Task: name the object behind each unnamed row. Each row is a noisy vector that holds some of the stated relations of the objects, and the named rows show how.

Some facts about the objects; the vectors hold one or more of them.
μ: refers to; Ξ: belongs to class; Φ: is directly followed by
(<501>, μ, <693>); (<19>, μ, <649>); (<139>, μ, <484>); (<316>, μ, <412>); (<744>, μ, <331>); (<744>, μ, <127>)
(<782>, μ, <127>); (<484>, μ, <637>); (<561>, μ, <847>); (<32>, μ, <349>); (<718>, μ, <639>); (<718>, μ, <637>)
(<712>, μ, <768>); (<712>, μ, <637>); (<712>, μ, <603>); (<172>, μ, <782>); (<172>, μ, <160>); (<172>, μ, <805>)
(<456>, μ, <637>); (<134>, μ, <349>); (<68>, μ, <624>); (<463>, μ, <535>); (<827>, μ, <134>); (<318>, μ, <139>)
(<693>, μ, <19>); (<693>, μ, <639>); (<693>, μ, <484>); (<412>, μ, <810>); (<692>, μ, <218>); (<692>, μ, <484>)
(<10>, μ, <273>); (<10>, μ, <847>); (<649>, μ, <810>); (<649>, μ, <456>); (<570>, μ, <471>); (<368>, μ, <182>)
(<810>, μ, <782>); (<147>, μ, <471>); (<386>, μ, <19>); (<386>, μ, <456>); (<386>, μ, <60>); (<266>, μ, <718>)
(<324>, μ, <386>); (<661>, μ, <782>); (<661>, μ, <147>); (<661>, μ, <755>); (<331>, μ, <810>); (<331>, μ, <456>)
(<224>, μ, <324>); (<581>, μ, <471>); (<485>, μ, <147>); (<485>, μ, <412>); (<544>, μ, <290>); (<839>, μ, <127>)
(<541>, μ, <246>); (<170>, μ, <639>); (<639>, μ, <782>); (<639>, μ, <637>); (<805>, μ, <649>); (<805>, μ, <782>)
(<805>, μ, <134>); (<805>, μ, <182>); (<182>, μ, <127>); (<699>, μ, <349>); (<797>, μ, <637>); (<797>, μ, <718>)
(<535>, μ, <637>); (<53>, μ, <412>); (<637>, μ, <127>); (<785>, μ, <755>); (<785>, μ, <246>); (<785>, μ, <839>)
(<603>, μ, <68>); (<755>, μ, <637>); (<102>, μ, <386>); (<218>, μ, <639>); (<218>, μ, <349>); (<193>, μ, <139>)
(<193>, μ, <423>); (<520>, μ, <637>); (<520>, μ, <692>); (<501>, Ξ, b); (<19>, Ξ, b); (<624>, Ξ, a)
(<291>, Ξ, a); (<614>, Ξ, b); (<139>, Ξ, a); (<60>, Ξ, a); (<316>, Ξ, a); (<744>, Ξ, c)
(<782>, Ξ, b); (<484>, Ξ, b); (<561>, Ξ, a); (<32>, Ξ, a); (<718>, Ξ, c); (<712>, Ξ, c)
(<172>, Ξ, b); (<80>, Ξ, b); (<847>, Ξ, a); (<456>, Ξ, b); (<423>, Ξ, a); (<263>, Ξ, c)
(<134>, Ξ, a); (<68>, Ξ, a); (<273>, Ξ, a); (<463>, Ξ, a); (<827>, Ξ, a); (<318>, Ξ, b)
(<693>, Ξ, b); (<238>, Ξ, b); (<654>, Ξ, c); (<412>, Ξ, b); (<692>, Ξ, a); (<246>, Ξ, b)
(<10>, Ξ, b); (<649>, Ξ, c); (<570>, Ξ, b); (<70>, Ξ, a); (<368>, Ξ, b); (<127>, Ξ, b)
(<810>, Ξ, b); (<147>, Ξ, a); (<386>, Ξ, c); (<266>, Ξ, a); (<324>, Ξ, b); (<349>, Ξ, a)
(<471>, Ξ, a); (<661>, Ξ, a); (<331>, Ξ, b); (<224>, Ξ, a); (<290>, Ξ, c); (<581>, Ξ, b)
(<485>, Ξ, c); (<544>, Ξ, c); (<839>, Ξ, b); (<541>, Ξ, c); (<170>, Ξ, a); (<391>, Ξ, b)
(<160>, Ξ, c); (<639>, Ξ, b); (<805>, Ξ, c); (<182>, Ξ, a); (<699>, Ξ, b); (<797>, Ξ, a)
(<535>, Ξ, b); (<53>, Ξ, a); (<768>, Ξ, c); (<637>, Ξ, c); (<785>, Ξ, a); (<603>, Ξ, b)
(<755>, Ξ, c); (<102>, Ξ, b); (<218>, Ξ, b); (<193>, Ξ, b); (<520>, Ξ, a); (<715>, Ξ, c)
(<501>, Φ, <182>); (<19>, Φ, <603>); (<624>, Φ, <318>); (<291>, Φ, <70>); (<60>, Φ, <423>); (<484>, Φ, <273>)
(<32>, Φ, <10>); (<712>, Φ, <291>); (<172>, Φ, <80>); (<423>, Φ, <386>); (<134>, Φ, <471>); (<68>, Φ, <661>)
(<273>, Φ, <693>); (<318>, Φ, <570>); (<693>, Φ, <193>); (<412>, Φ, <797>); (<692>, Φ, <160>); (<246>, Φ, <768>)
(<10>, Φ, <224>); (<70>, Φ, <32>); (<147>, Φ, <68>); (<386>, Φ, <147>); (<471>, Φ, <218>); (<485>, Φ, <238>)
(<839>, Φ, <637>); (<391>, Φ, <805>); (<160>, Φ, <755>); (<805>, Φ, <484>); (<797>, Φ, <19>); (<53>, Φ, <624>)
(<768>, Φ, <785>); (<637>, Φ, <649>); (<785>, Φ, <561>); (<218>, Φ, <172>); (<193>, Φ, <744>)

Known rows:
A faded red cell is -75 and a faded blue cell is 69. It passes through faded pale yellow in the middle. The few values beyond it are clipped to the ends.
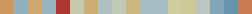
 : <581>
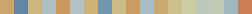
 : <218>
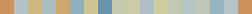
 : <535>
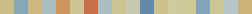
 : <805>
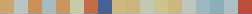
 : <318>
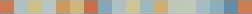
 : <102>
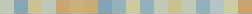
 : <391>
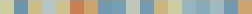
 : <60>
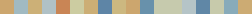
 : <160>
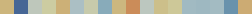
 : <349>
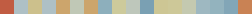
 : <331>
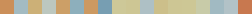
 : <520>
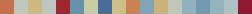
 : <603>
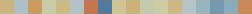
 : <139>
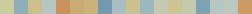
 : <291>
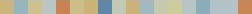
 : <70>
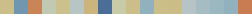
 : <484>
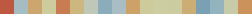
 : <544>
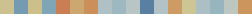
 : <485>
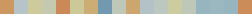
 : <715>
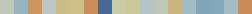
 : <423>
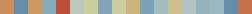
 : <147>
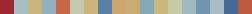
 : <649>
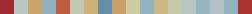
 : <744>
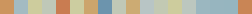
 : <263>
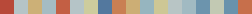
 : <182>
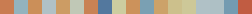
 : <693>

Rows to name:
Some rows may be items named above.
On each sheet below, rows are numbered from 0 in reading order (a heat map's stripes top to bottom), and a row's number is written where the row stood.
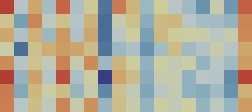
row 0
<182>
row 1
<484>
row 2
<797>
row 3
<246>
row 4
<368>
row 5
<755>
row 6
<127>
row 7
<368>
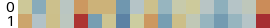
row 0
<291>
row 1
<68>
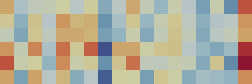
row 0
<847>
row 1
<291>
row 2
<391>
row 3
<193>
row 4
<561>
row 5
<637>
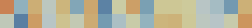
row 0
<639>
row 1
<692>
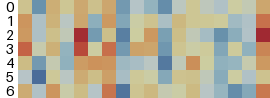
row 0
<839>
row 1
<520>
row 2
<68>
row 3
<172>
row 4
<53>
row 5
<134>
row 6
<139>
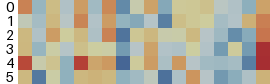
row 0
<170>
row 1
<712>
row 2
<139>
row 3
<273>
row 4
<224>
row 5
<412>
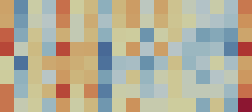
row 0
<32>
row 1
<699>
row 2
<810>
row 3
<224>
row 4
<246>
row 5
<291>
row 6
<541>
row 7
<10>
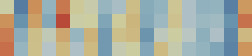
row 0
<471>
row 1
<147>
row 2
<782>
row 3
<456>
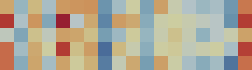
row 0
<386>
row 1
<661>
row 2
<391>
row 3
<785>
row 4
<19>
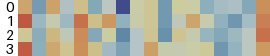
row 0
<637>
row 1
<316>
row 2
<768>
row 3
<290>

